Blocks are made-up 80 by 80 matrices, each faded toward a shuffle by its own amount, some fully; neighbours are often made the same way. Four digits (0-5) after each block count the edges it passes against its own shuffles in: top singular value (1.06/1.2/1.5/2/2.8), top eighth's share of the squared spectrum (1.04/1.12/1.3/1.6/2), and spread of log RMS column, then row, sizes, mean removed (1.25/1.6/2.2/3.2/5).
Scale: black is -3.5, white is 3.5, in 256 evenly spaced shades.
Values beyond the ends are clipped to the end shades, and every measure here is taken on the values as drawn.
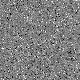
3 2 0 0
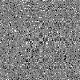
4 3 1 2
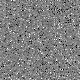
3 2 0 0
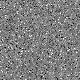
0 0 0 0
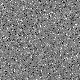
0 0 0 0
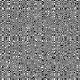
5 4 3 3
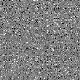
4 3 2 2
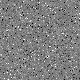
0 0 0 0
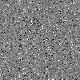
3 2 1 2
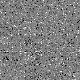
3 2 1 1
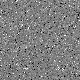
1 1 0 0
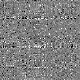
4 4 2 3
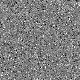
2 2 0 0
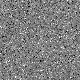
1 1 0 0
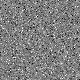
0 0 0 0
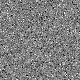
1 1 0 0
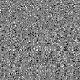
4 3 2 2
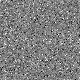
1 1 0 0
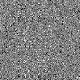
4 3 2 2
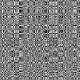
5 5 4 4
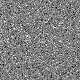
2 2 0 0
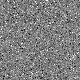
1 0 0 0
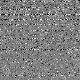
2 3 0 3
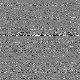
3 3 0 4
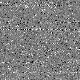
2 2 0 2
